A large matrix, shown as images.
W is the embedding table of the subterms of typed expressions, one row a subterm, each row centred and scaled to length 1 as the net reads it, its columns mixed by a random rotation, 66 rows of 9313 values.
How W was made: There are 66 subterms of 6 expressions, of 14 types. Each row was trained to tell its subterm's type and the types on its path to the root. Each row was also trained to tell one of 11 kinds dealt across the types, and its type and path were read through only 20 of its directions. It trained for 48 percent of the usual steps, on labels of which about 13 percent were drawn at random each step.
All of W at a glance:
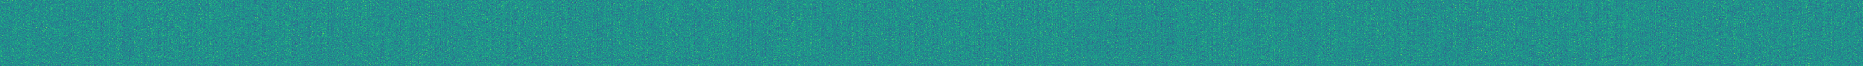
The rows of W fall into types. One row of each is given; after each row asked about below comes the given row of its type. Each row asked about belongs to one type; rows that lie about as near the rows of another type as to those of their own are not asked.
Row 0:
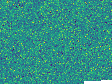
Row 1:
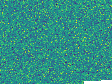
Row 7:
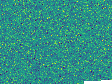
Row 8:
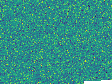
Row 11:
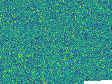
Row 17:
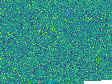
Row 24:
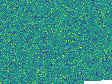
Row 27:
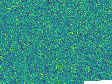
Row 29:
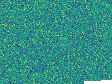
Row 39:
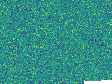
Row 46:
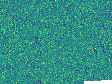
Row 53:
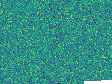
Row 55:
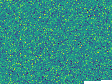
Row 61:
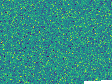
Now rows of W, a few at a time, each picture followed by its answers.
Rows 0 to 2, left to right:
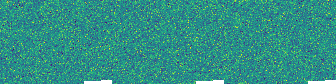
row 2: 8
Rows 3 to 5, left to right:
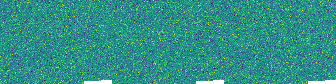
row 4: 29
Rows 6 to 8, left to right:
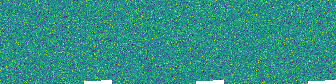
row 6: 53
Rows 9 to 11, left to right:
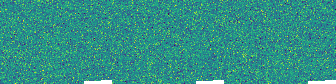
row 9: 8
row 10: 27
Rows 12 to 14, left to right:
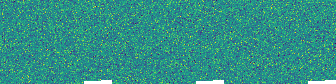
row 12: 1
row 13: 0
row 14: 7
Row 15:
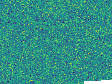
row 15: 1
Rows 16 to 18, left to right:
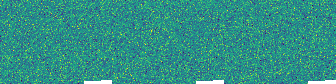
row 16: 53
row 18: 8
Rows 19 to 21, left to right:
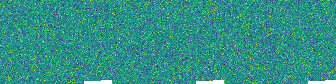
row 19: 39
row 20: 7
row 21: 24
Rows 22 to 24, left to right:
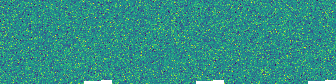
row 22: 1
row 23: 39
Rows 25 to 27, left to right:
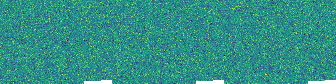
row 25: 46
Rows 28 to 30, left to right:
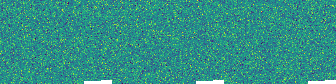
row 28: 0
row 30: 17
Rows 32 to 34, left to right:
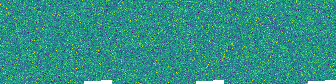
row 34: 46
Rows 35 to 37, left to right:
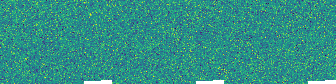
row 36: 0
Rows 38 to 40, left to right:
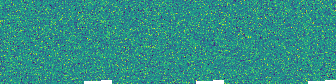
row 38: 53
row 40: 46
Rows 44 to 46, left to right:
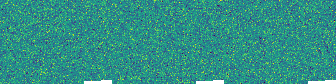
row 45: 39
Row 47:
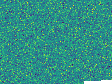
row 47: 1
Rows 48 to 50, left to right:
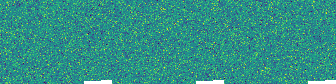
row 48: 0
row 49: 24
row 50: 24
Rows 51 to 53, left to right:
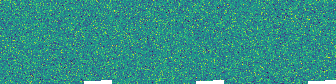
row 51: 55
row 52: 39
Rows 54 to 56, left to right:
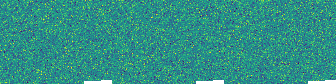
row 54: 24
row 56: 8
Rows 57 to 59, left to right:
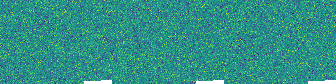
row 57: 46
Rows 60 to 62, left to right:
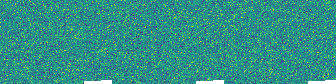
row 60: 55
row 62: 53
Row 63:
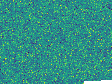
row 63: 11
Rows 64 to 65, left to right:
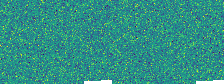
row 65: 61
